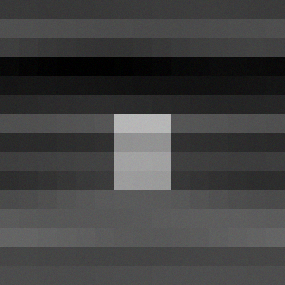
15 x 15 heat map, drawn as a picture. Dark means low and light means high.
The bottom middle is the smoothest part. The centre is the ninth with the highest average. An odd patch, higher than its surroundings, sits in the centre. The centre is the roughest part.
